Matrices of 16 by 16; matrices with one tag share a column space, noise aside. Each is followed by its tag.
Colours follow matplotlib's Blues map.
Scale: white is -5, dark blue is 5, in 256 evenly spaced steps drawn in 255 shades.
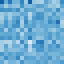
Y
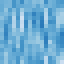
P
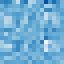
Y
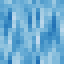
P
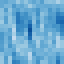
P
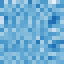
Y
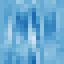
P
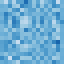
Y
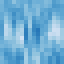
P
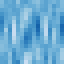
P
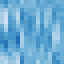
P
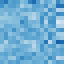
Y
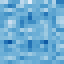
Y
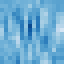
P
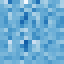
Y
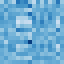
Y
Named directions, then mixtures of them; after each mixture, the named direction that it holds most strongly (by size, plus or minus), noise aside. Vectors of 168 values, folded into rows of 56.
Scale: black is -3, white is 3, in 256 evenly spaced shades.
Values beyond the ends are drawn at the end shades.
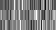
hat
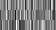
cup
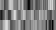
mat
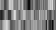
mat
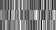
hat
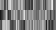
mat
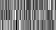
cup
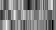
mat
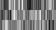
mat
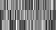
cup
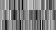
hat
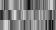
mat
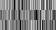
hat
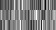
hat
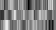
mat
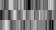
mat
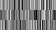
hat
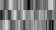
mat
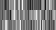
hat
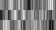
mat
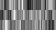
mat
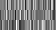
cup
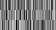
cup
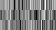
hat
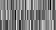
cup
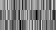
hat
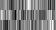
mat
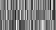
cup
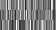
cup
